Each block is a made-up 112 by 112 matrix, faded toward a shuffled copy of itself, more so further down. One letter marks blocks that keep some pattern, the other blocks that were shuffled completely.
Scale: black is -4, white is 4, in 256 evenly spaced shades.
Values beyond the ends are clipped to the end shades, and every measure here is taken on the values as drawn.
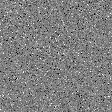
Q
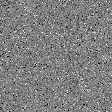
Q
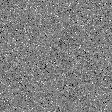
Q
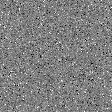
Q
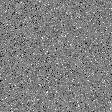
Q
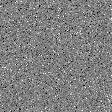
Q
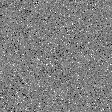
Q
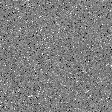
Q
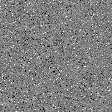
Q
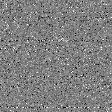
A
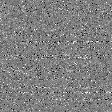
A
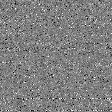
A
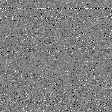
A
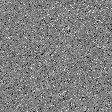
Q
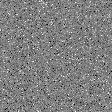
Q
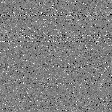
A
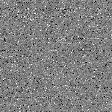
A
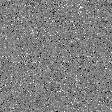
A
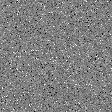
Q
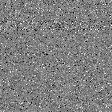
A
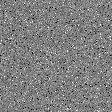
Q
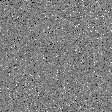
Q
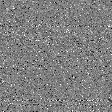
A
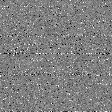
A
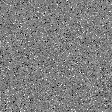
Q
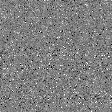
A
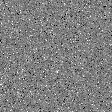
Q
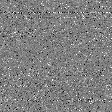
A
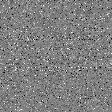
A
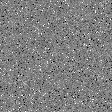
Q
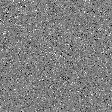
Q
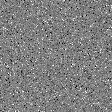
Q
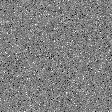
Q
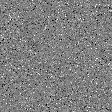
Q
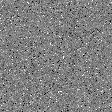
Q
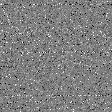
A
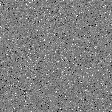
Q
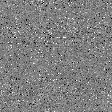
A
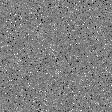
Q
